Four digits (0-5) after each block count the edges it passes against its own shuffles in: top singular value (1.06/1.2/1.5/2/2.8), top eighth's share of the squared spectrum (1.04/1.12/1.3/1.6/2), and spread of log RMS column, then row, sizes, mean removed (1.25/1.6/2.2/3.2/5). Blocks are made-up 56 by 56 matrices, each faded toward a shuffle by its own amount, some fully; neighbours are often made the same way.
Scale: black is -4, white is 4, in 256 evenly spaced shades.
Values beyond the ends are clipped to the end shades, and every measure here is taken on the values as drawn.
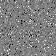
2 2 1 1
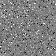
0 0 0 0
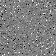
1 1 0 0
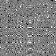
4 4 2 2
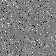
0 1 0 0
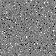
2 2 0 0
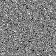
1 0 0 0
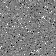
0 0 0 0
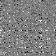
2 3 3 2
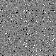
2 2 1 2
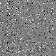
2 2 2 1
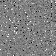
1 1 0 0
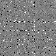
2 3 2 2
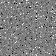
0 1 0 0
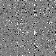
2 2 2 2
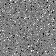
0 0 0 0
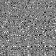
3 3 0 2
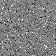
0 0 0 0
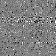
3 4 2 2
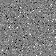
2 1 0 0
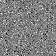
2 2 0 0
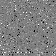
2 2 0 0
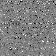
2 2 0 2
